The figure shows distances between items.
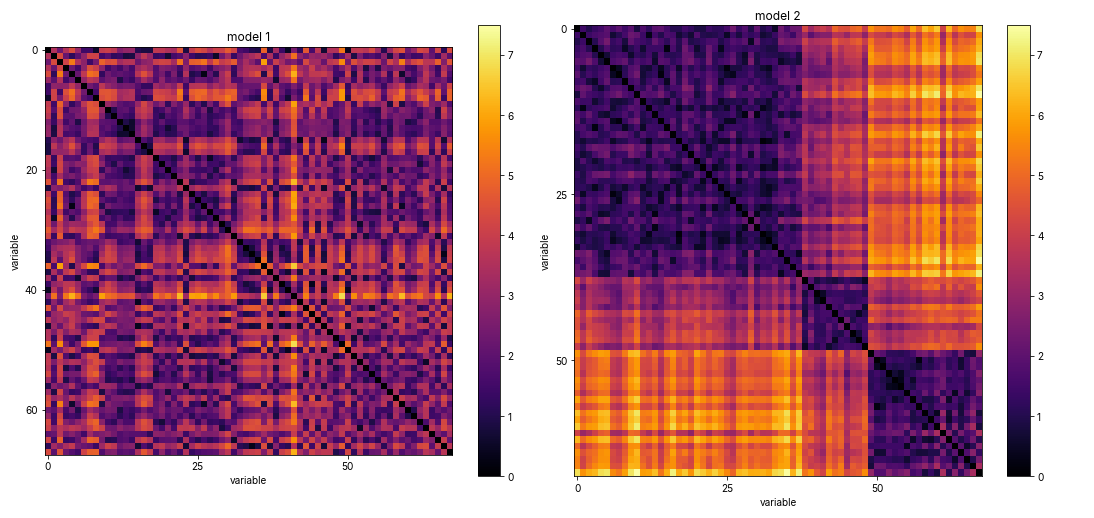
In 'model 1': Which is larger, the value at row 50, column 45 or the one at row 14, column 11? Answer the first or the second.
the first
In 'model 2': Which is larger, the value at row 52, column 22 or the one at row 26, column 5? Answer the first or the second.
the first
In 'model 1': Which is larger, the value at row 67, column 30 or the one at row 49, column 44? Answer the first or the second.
the second
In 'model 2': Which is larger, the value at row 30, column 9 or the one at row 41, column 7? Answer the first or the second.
the second
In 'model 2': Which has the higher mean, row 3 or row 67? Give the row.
67
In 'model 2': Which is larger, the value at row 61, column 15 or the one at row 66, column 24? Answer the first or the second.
the second
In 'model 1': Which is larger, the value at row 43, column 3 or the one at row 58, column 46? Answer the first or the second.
the second
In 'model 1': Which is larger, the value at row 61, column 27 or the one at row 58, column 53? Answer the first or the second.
the second
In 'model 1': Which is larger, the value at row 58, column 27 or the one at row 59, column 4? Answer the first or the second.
the first
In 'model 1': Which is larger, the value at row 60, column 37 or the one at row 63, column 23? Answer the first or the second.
the second
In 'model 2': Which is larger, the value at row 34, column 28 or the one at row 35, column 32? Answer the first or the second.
the second
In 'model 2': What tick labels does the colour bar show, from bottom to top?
0, 1, 2, 3, 4, 5, 6, 7
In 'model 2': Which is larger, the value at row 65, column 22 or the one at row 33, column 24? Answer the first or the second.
the first
